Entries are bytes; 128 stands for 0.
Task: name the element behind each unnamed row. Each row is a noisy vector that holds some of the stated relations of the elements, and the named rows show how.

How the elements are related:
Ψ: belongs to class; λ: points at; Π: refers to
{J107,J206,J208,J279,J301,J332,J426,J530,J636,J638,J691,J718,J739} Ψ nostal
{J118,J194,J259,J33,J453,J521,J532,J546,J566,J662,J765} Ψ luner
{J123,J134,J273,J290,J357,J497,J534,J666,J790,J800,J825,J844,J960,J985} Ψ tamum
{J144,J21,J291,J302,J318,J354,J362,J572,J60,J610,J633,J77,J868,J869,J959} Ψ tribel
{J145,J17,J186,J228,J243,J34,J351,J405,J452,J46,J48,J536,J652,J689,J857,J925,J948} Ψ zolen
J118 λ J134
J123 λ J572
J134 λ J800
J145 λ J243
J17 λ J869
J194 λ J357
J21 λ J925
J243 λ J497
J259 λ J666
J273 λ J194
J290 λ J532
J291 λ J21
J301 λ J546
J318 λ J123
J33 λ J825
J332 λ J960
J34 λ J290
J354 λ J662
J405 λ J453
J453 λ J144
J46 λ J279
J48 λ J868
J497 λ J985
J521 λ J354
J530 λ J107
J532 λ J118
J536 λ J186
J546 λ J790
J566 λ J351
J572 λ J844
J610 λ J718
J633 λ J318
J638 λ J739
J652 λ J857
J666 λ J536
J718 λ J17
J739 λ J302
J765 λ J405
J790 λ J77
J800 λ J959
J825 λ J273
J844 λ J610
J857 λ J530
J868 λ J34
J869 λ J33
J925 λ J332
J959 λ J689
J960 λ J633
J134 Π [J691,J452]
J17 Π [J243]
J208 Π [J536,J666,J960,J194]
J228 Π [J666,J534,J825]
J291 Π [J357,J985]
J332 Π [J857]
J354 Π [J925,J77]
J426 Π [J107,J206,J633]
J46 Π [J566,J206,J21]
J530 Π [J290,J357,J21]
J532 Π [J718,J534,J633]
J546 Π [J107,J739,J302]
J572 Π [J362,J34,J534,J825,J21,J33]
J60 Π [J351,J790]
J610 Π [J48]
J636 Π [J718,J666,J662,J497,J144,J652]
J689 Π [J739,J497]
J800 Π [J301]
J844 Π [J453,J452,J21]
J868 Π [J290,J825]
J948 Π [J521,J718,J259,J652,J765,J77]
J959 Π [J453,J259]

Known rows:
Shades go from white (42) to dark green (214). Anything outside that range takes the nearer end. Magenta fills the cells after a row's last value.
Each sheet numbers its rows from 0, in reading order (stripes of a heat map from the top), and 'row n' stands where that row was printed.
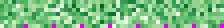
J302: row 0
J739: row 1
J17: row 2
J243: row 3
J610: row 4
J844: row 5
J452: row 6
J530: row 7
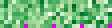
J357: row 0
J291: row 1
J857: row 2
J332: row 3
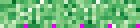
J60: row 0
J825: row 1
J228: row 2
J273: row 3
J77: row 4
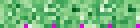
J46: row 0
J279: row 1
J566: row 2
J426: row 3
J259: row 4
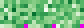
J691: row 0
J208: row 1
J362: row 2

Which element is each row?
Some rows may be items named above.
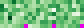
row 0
J318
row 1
J301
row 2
J21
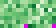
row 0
J536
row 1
J290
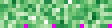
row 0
J959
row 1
J844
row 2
J273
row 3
J354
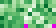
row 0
J194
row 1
J17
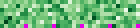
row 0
J925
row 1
J869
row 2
J960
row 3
J354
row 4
J532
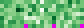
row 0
J566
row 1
J800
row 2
J959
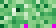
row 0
J118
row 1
J186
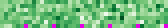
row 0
J638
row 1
J534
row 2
J194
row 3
J868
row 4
J633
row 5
J34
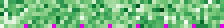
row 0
J610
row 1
J652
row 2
J662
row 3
J948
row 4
J718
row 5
J33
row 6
J123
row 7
J825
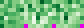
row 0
J546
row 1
J572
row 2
J318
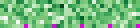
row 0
J844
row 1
J869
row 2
J134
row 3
J351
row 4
J868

